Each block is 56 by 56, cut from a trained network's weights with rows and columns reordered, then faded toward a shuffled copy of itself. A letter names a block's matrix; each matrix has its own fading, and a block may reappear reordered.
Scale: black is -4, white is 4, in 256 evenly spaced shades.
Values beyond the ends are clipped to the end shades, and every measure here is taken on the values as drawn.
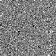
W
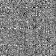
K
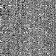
K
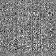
K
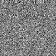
W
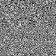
W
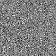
W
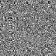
W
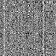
K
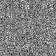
W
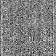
K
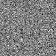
W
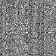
K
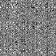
K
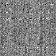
K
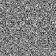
W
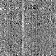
K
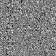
W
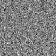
W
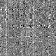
K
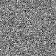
W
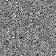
W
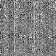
K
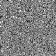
W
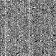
K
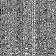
K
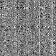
K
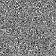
W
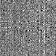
K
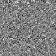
W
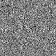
W
